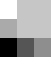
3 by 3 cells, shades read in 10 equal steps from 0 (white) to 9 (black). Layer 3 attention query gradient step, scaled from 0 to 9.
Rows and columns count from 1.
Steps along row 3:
down down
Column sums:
12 10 8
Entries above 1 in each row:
2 3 3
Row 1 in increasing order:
0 2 2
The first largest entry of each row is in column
2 1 1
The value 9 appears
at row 3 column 1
